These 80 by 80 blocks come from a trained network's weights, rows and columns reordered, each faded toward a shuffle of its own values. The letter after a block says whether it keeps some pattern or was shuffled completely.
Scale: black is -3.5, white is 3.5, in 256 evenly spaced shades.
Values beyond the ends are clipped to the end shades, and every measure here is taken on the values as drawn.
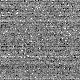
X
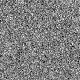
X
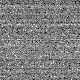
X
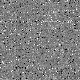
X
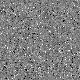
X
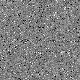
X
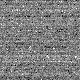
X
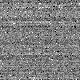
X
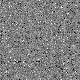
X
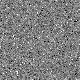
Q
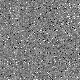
X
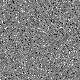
Q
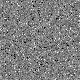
Q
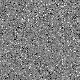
X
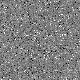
X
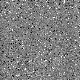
X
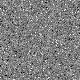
Q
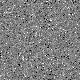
Q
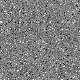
X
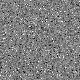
X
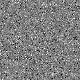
X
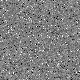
Q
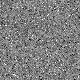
Q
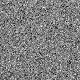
Q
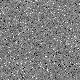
Q
